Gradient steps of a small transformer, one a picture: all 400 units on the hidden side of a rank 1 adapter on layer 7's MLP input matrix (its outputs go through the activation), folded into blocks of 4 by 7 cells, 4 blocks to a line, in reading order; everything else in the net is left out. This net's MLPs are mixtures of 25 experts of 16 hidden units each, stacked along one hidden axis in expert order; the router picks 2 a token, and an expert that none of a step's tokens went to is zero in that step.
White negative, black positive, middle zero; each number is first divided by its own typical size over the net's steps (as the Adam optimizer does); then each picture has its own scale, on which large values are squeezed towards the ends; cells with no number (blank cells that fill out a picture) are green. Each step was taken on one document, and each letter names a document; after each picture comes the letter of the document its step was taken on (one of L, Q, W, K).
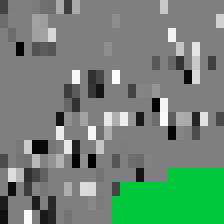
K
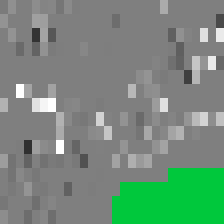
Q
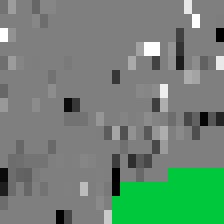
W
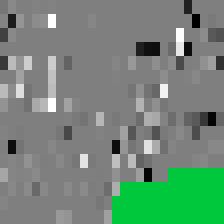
W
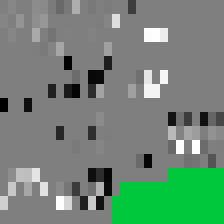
K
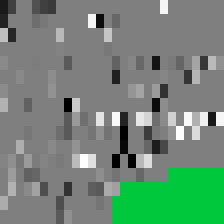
W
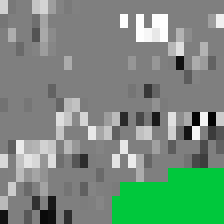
K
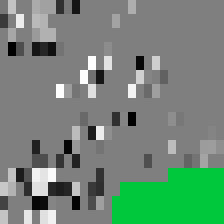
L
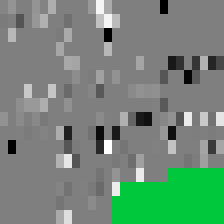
Q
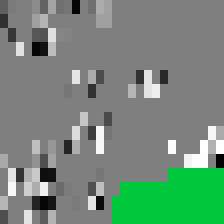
L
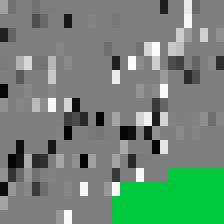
W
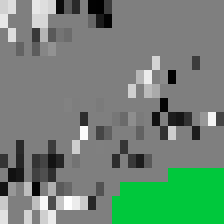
L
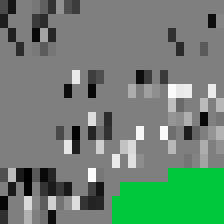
L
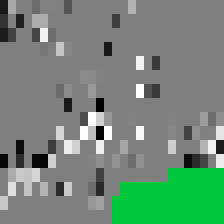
L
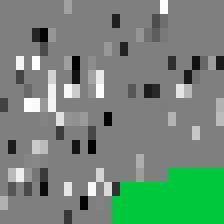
K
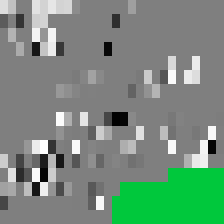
L
